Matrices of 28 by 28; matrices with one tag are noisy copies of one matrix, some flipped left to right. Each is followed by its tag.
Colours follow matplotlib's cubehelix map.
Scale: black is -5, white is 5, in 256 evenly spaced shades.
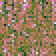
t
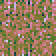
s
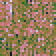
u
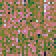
u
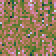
t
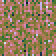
s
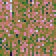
u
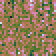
t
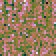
t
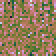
t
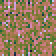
s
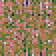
s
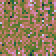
t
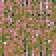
s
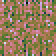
s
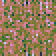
s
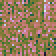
u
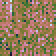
u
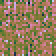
s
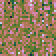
t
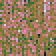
u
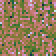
t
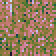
u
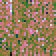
u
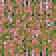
s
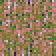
s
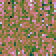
t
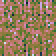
s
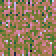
s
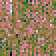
u
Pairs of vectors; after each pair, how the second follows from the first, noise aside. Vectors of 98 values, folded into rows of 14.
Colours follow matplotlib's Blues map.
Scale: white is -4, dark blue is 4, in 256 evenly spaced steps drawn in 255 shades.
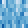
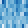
negated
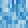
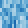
reversed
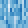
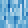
negated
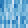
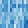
reversed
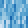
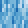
reversed
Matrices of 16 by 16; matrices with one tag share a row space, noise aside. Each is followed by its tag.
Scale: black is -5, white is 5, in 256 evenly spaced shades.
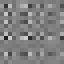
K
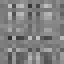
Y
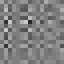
K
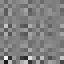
K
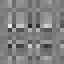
Y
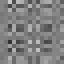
Y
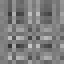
Y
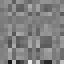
Y
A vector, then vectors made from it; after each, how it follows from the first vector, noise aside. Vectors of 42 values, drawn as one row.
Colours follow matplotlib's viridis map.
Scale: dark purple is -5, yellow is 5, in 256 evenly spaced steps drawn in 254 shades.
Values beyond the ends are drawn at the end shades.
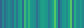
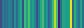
scaled up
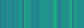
shrunk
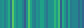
reversed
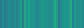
shrunk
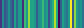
scaled up
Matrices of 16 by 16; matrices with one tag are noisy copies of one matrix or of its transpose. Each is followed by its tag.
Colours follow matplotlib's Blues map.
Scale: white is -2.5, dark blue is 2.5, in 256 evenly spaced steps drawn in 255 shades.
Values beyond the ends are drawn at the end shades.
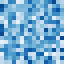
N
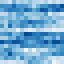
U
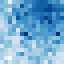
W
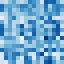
N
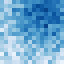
W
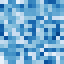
N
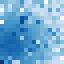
W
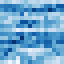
U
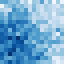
W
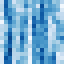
U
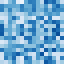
N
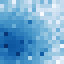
W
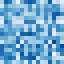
N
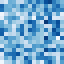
N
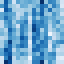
U
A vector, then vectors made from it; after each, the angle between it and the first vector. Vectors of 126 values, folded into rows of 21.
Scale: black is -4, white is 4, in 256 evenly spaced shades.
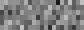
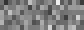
nearly opposite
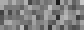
nearly parallel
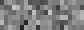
orthogonal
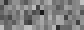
orthogonal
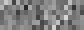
partly aligned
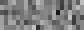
orthogonal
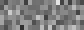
nearly opposite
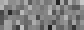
nearly parallel
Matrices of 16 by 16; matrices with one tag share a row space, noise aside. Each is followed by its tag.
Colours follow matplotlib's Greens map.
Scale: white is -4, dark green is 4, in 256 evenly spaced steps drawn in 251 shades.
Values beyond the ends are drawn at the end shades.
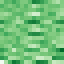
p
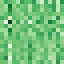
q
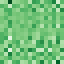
q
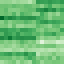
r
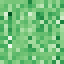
q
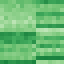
r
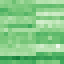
r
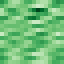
p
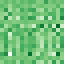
q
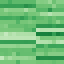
r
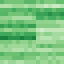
r
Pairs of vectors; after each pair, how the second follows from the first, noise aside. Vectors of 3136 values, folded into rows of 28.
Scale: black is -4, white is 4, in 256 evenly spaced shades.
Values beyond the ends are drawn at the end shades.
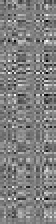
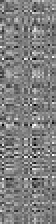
wrapped around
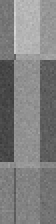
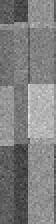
wrapped around
